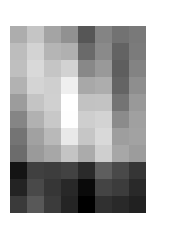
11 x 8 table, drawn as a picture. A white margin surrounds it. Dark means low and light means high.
The top left is the calmest part. The centre is the ninth with the highest average. A horizontal seam about 70% of the way down splits the table, and the top part is higher. The ninth with the lowest average is the bottom middle. No lone cell stands out from its neighbours.
